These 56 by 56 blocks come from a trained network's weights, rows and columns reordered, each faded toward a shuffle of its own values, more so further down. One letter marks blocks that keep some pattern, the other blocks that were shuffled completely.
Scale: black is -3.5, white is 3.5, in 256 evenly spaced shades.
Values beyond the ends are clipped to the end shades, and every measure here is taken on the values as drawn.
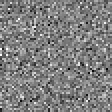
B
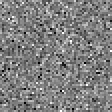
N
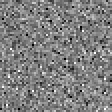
N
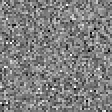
N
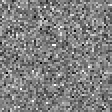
N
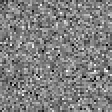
N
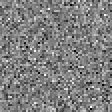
N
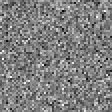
N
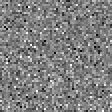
N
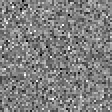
N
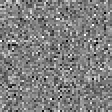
B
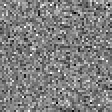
N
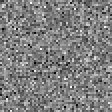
N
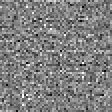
B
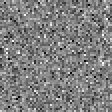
N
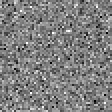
N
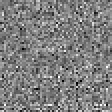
B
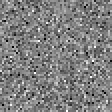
N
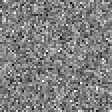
N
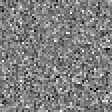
N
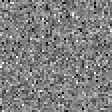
N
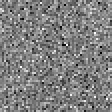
N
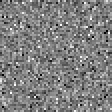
N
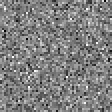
N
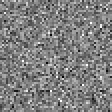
B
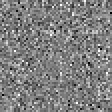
B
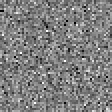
N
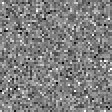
N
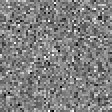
B
